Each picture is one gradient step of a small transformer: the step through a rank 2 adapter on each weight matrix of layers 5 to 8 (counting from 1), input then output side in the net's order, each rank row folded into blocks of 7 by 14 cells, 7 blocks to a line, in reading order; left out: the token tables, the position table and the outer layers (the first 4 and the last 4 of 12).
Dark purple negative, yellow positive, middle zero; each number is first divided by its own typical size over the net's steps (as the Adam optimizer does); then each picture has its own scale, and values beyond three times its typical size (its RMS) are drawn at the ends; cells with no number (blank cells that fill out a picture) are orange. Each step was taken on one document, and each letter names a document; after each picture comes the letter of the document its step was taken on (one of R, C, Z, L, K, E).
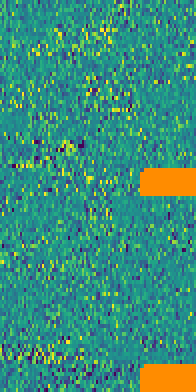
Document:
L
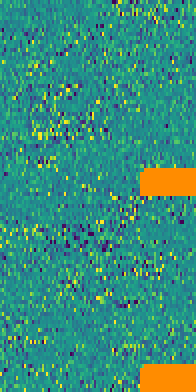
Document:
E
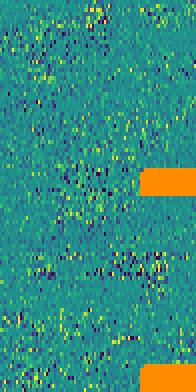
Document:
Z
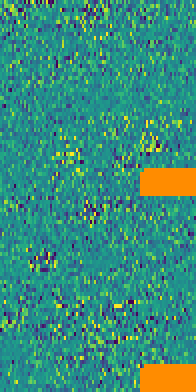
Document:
L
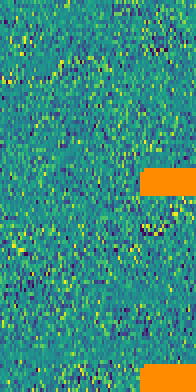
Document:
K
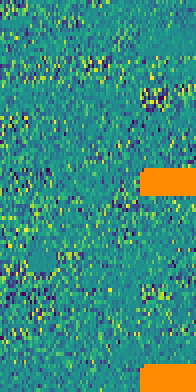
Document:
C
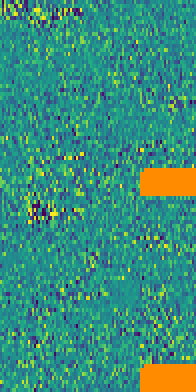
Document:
K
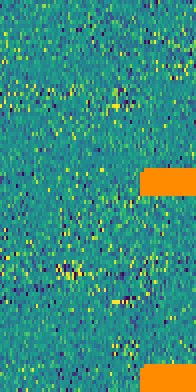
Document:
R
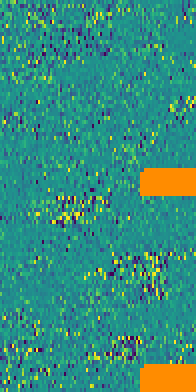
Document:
Z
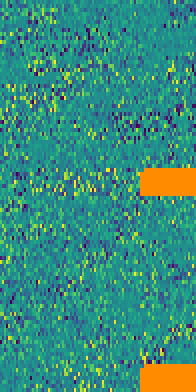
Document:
C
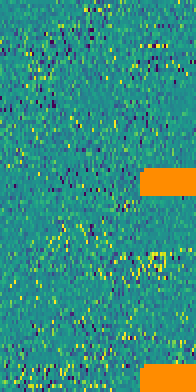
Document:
Z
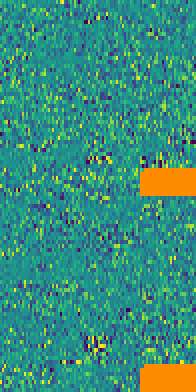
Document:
K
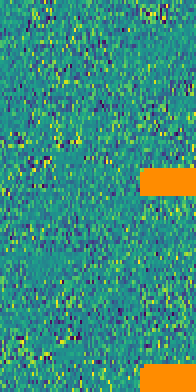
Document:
K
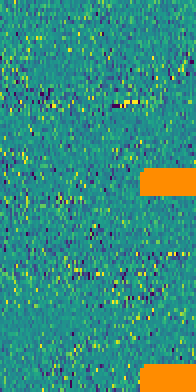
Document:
R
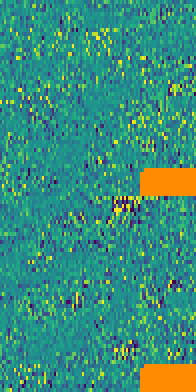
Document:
K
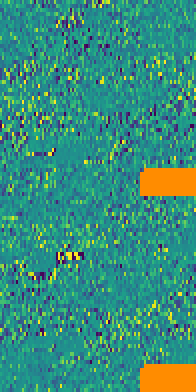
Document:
C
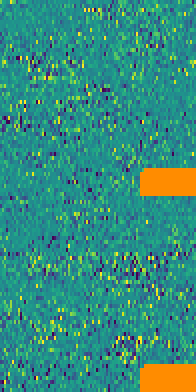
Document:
Z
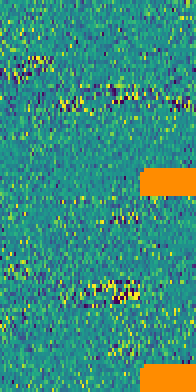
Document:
C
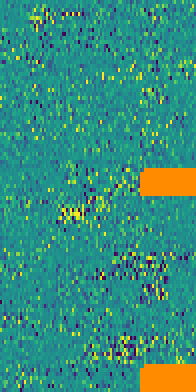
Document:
Z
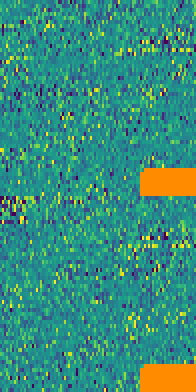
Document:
R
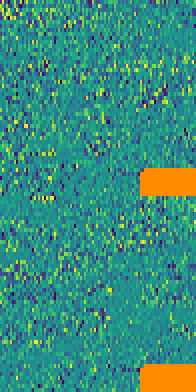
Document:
C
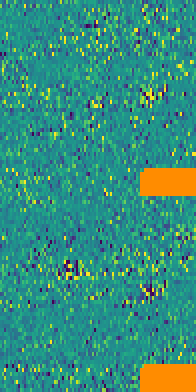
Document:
R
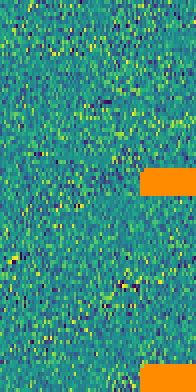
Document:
L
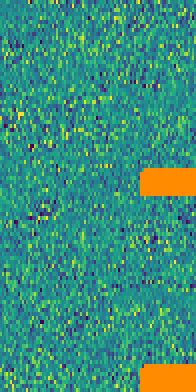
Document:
L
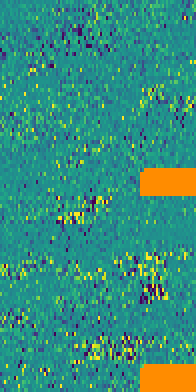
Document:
Z
